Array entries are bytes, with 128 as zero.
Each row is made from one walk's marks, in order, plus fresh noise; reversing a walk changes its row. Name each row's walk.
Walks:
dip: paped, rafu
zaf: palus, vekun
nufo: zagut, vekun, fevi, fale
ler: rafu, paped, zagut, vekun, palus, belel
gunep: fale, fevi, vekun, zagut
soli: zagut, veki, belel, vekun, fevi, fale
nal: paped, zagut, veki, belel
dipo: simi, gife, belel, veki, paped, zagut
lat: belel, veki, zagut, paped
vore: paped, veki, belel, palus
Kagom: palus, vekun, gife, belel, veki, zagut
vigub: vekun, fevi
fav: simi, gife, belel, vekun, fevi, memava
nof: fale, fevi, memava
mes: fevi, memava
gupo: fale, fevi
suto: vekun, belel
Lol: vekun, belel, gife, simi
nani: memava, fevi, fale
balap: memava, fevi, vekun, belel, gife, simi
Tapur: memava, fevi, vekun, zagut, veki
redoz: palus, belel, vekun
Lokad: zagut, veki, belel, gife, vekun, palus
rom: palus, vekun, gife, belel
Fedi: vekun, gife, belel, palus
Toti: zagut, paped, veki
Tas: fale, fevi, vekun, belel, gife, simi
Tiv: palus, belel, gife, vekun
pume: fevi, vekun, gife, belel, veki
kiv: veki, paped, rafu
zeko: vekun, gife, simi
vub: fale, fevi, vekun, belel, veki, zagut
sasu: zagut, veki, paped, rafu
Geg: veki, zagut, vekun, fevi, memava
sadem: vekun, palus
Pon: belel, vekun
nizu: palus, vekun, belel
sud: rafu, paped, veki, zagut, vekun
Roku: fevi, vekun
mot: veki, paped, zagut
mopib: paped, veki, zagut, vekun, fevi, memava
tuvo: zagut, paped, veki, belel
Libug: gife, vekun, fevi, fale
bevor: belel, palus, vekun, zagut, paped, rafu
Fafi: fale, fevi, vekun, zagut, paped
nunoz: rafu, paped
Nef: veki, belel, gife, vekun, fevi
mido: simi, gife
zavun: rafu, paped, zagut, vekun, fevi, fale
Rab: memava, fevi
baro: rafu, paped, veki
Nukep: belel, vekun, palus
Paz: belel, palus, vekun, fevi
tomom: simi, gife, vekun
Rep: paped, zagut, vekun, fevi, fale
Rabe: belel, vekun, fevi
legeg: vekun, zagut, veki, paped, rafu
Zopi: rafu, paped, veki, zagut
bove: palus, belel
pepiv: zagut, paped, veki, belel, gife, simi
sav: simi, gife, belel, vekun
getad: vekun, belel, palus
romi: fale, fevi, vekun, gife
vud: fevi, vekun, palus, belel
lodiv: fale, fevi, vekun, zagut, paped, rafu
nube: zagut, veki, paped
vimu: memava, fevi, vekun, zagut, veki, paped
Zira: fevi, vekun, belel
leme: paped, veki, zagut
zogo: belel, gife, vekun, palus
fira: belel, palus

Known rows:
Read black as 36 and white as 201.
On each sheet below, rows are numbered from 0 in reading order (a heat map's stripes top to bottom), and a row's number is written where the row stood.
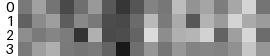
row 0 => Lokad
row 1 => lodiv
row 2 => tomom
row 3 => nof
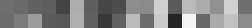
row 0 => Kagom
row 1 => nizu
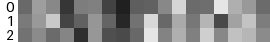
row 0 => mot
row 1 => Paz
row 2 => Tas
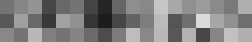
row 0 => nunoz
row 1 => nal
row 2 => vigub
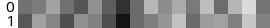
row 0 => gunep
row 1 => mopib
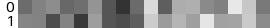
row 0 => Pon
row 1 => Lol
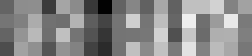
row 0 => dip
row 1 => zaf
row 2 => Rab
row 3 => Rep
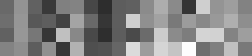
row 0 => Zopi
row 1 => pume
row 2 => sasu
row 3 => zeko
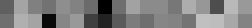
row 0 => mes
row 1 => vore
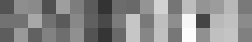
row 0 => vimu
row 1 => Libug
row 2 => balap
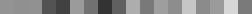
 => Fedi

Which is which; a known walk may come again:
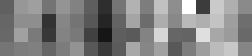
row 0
nufo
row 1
bevor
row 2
mot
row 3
vub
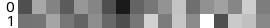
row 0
mopib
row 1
Libug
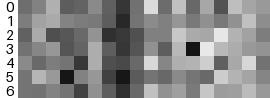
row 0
Rabe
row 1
nof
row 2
pepiv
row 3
bove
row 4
tomom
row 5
vore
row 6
fav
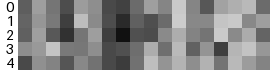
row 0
sud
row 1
sasu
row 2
leme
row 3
gupo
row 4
zavun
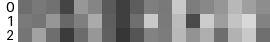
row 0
legeg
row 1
redoz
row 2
Lokad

